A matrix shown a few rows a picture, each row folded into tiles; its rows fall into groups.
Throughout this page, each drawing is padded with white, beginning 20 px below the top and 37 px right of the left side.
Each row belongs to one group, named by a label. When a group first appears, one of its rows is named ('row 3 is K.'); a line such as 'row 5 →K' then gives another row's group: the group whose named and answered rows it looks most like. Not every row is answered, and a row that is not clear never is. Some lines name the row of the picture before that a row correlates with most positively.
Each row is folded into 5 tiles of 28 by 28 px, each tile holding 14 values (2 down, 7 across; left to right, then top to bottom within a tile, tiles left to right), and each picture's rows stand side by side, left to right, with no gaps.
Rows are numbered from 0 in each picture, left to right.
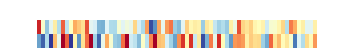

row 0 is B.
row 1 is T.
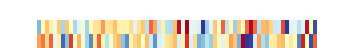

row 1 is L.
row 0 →T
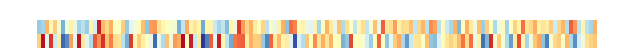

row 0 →T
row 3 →T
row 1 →T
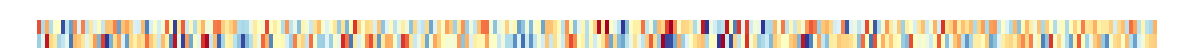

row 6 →T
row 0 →L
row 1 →B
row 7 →T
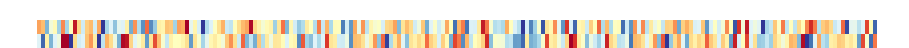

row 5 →L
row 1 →L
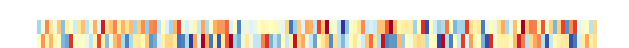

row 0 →T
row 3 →T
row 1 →B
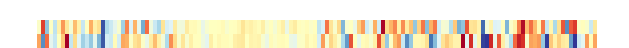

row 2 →T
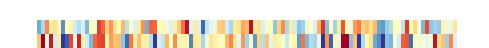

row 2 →B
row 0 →T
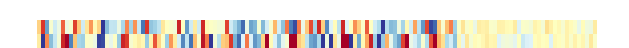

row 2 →B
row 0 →B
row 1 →B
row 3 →B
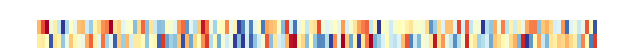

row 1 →B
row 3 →L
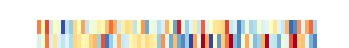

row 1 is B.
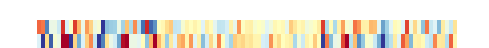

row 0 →B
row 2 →B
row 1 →T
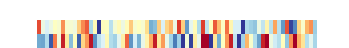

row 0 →B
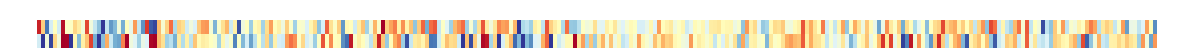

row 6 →T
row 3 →B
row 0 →B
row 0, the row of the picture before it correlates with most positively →1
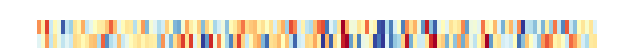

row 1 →T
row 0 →L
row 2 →B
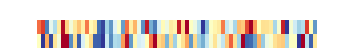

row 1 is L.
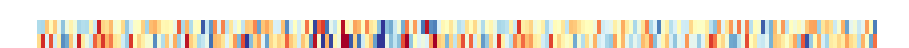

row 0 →T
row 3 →T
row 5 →L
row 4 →B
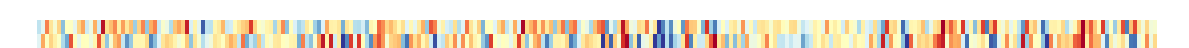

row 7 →T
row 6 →T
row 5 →B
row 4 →B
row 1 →L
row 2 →T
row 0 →T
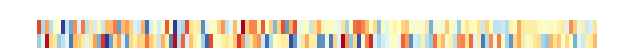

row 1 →T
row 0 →L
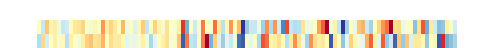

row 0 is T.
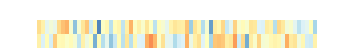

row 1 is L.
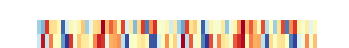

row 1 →T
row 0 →T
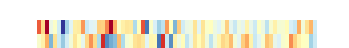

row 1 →B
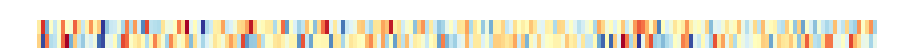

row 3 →L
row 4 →B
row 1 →L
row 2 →L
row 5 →B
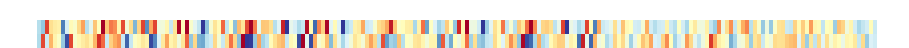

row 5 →L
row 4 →B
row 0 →T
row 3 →L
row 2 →L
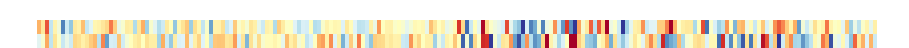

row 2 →T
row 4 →L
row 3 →B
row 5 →B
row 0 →L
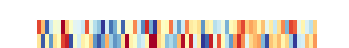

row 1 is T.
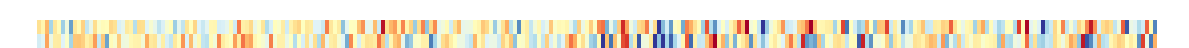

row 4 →B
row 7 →L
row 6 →L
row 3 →B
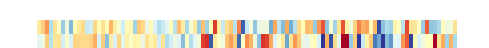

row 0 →L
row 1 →B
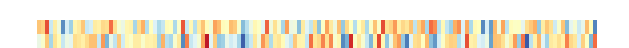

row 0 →L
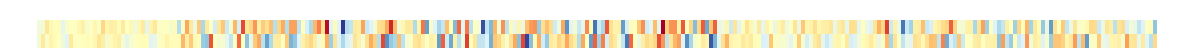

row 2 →L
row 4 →T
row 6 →L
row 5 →T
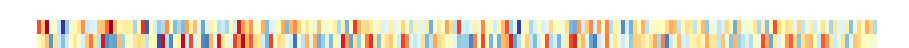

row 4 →L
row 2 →B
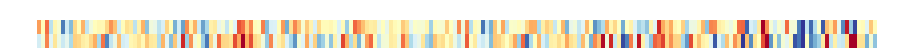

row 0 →L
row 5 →B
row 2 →B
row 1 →T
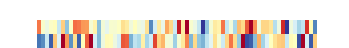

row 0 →B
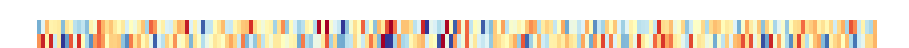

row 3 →L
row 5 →T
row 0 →T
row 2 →L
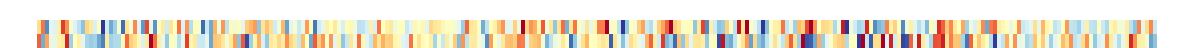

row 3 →T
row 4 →L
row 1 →L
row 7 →B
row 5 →L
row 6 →T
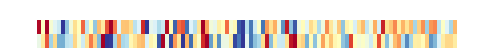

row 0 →L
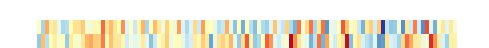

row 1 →B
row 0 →T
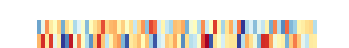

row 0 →T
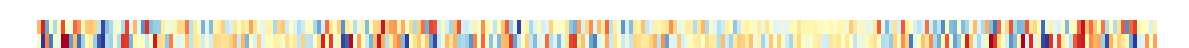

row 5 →T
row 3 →B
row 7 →T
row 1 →L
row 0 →B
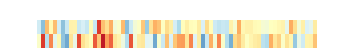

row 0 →T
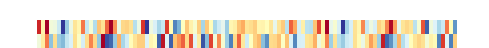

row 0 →L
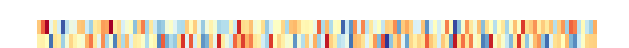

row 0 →L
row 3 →T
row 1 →T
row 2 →L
